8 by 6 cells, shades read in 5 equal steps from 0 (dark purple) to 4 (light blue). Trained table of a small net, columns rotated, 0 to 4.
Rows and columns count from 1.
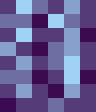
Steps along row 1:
up down down up down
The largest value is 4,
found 5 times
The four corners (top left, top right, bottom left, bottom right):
1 1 0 1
